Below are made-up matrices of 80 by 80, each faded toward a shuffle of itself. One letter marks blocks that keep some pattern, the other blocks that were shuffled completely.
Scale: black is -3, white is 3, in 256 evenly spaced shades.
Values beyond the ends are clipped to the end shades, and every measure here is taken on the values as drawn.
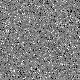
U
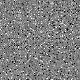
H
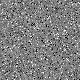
U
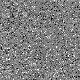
H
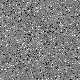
U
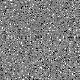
H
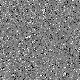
H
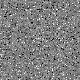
H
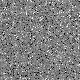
U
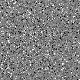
H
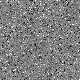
U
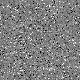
H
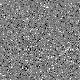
H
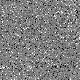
H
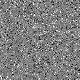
H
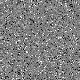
H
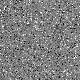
U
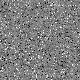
U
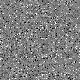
H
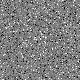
U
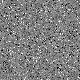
U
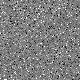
U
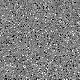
H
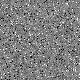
U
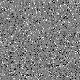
H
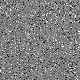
H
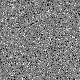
U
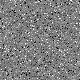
U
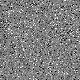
H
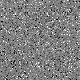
H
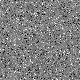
U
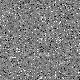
H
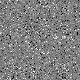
H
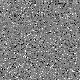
H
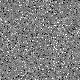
U
